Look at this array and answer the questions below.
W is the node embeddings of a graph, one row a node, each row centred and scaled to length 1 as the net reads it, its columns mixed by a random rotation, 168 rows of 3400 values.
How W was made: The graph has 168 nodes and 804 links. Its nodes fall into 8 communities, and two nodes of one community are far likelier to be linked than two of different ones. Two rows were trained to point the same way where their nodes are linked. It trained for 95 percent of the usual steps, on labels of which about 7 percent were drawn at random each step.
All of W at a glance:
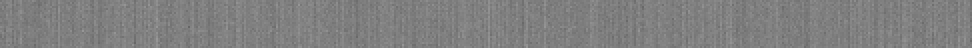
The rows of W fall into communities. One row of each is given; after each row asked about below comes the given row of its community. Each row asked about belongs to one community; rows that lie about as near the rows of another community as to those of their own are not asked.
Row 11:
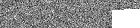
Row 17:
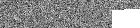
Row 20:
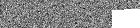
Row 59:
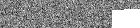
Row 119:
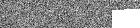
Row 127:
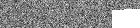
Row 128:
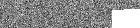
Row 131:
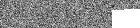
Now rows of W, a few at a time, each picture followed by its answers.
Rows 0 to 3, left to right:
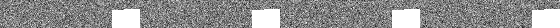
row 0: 119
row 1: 127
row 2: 17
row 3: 59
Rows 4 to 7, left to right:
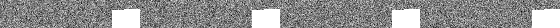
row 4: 20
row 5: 59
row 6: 128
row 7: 131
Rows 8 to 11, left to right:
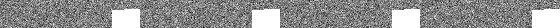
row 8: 131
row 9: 11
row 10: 17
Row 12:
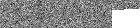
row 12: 128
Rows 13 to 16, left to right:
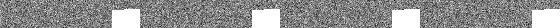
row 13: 59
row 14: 119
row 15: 17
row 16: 17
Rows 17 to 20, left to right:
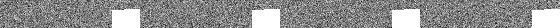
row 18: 127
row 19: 11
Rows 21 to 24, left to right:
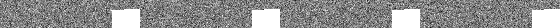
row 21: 127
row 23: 11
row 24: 131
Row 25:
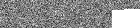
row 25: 59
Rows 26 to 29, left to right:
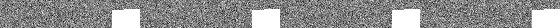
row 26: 11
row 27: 127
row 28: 11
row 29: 59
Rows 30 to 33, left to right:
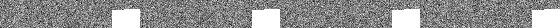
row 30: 128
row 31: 119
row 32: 119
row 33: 20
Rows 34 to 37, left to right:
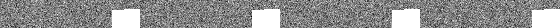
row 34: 59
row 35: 119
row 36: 59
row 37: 17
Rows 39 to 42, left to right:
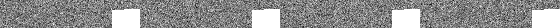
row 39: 131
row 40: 11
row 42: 128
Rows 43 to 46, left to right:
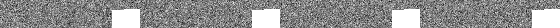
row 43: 59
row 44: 17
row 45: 128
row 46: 20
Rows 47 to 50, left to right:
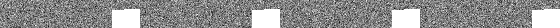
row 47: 131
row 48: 59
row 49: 11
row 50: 128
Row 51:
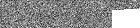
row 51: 127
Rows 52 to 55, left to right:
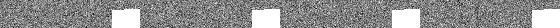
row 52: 59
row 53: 131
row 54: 127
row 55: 11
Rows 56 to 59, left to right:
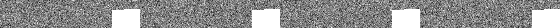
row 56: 119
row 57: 59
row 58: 127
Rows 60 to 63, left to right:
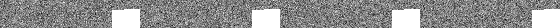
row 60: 128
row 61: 131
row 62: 59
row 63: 20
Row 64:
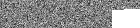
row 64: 128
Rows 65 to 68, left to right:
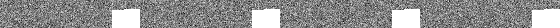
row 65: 17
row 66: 128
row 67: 128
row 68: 20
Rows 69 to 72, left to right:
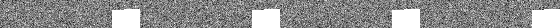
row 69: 119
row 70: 119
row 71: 20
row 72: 17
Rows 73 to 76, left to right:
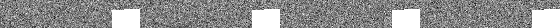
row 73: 11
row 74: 131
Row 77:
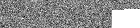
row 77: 59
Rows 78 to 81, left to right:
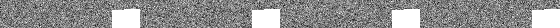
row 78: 17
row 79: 59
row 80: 131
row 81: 17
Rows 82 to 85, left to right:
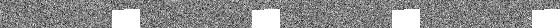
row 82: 59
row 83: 127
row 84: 17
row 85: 17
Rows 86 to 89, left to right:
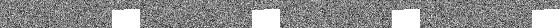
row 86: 17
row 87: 131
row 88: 59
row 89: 119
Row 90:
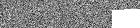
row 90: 20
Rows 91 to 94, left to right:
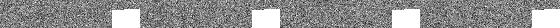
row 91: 128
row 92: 127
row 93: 119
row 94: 131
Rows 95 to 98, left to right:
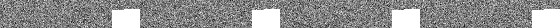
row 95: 20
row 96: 131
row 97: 131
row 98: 128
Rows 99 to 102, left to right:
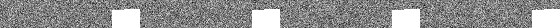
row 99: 20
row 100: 11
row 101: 127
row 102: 131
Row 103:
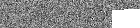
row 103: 128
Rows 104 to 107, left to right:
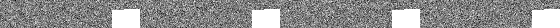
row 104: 11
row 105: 11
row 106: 11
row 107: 11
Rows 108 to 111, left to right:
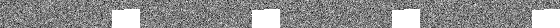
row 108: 131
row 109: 11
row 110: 11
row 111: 20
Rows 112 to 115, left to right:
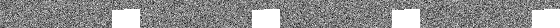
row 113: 20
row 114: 131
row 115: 127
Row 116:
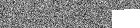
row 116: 20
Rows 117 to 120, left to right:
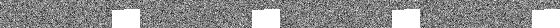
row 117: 127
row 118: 20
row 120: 20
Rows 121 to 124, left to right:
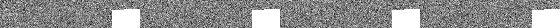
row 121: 119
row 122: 131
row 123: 11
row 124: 128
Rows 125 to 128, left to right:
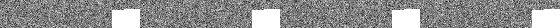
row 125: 59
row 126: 131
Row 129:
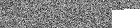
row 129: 59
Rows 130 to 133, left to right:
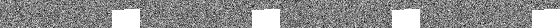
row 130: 127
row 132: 127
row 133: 128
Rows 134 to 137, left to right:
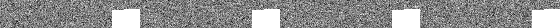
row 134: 128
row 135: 119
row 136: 119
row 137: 59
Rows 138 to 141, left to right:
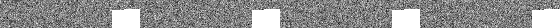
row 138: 127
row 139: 17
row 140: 127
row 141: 11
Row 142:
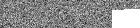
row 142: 119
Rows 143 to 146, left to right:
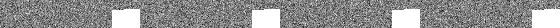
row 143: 11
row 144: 128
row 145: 128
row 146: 17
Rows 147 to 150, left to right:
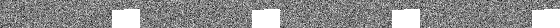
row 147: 119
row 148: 127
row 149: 59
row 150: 119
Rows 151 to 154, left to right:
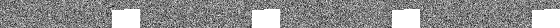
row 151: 59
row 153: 11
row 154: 20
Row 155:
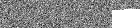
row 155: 127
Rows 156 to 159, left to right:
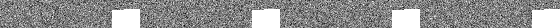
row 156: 11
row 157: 128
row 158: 17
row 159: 11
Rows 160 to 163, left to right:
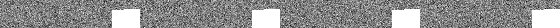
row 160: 131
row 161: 20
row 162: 59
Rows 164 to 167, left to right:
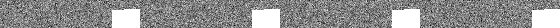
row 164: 17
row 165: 131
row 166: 17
